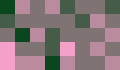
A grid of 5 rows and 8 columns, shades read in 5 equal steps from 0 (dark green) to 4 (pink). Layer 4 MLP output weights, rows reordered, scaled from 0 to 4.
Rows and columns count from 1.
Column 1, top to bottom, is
0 1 2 4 4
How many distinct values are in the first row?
4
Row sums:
14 15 15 20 20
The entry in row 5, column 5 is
3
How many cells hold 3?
10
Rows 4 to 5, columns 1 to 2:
4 2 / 4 3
